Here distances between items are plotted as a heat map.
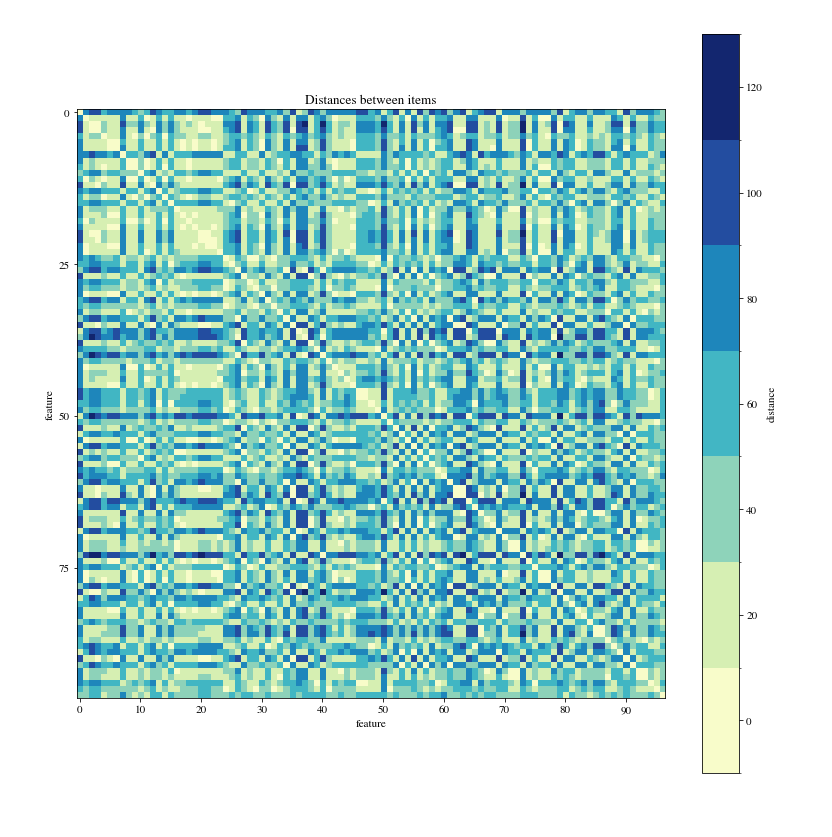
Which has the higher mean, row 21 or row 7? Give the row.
7
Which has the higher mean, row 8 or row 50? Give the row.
50
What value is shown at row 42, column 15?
60
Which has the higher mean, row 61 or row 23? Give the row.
61
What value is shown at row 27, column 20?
20
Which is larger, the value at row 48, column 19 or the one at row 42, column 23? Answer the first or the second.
the first
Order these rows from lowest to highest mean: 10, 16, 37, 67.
16, 67, 10, 37
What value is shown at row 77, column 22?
20
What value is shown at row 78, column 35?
100
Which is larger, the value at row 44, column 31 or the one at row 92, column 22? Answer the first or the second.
the first
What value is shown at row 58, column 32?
40
